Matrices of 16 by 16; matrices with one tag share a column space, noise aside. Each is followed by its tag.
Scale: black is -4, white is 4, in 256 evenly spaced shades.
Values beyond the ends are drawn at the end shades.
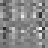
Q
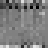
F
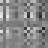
Q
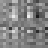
Q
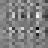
Q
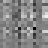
Q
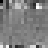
F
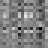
Q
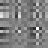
Q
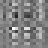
Q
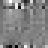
F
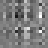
Q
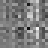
Q
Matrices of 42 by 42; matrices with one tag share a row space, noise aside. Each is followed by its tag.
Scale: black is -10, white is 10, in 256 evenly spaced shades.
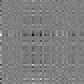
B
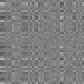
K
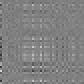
B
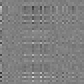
B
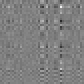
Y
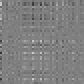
B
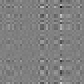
Y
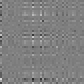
B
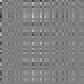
B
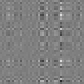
Y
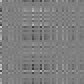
B
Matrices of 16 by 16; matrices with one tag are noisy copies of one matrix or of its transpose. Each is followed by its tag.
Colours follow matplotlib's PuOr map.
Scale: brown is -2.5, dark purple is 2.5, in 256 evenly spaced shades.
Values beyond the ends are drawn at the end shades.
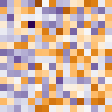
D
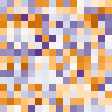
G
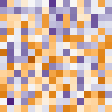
D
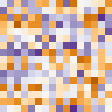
G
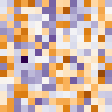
G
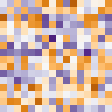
G
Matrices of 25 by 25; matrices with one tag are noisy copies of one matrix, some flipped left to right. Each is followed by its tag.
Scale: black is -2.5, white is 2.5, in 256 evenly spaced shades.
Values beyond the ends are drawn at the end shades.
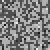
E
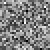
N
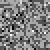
N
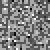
E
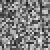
E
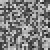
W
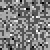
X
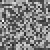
N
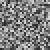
N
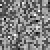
E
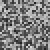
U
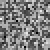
W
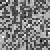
X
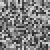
U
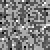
W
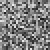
U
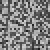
E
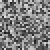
U
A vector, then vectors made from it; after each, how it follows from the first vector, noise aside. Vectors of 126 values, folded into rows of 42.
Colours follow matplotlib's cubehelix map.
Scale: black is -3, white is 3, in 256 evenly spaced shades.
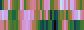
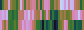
copied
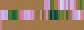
partly zeroed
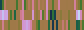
partly zeroed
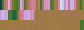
partly zeroed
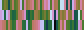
sign-scrambled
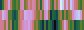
copied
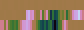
partly zeroed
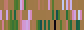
partly zeroed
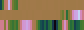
partly zeroed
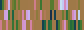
partly zeroed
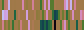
partly zeroed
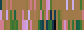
partly zeroed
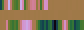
partly zeroed
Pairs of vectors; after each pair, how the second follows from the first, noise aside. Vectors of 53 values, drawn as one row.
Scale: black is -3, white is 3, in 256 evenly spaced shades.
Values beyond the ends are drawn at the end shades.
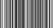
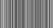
shrunk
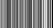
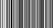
wrapped around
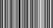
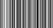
wrapped around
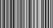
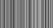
shrunk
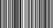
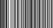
wrapped around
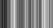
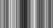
wrapped around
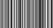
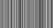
shrunk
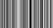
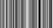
wrapped around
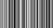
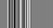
partly zeroed
